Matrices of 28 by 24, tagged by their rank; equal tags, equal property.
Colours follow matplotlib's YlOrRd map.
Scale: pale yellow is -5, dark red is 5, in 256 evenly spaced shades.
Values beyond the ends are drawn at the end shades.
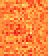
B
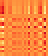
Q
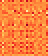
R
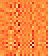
R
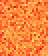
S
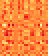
R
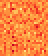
B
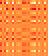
Q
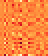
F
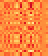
F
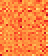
B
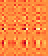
F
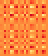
Q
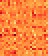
B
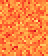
S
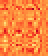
R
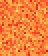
S
